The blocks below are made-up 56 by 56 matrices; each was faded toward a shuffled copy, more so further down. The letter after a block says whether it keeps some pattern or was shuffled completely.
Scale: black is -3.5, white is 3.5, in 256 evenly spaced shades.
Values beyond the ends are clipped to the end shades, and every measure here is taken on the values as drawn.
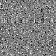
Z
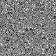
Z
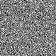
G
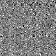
Z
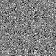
Z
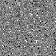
Z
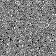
G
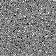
G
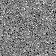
G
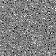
Z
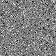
G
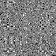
Z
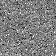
G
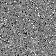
G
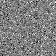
G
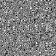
Z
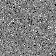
G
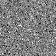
G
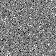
G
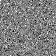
G
